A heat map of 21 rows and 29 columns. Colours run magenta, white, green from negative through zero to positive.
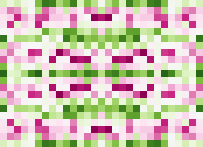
Mirror symmetry: left to right and top to bottom. Ninth with the lowest average: centre. Average level on the scale: 50%. Odd rows or columns: none. Stripes: horizontal, repeating 4 times.
